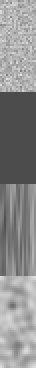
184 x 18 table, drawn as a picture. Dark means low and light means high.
The table splits into 4 rows of 1 panel. Panel 1,1: high, fine-grained. Panel 2,1: low, flat. Panel 3,1: middling, streaked downward. Panel 4,1: high, blotchy.
